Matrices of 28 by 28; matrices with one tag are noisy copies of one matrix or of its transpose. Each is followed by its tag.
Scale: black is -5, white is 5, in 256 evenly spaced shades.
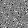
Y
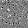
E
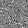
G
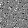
E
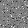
Y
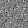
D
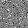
E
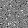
D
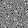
Y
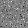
G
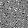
E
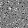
E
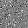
D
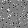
E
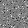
Y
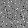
G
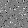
D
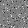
Y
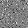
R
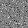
G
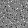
G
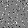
R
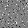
R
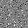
D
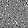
R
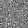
D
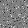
Y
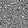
R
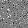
E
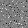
G
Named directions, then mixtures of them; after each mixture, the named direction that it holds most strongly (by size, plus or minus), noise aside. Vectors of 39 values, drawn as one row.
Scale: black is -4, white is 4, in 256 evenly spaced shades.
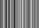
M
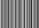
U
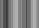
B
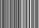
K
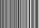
K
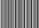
U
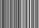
K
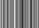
M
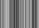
B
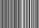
K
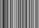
K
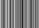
M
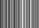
M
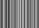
M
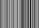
K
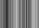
B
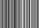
M
